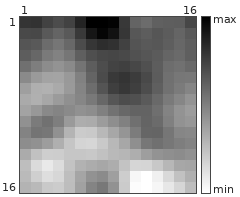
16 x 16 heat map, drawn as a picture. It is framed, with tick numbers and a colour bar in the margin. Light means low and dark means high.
Ninth with the highest average: top middle. Histogram: bell-shaped. Average level on the scale: 50%. Calmest part: top right. Slope: up to the top.
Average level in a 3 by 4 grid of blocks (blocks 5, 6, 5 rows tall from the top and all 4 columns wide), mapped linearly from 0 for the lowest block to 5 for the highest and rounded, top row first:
4554 / 2243 / 0101
